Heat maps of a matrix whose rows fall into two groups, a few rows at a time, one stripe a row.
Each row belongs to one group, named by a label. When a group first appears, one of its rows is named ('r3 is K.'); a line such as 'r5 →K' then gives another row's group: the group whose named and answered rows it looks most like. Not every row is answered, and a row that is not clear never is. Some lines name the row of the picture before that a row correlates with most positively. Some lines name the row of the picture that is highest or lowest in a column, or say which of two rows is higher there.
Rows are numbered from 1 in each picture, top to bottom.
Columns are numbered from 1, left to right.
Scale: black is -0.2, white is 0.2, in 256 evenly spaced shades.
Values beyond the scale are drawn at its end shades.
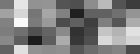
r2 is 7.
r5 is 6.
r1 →7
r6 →7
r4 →6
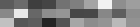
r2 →7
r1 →6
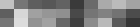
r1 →6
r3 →7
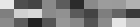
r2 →7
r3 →6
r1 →6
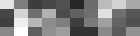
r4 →7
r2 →7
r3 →7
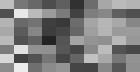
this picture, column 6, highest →5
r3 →6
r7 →6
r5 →6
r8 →7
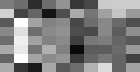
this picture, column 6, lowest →6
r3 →7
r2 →6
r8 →6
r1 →6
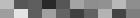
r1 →6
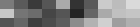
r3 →6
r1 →6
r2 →6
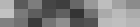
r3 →6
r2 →6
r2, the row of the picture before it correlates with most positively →2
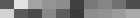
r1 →7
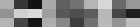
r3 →6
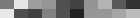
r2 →6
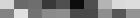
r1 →6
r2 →7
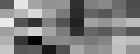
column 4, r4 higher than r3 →Yes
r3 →6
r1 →7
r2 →7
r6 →6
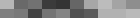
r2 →6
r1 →6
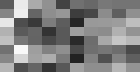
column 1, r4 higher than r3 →No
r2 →7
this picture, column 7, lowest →2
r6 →7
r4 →6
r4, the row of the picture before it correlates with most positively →1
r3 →6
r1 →7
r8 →6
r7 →7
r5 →6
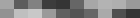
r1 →6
